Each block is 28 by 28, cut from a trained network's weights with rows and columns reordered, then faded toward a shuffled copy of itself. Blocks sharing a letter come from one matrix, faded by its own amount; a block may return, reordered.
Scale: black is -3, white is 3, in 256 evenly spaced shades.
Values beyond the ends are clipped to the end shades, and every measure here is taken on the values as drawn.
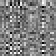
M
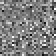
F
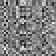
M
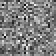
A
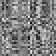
M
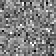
F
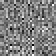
M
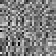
M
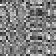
M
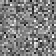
A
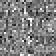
F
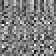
M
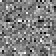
F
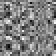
M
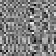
M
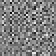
M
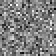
A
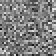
A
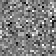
F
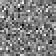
F
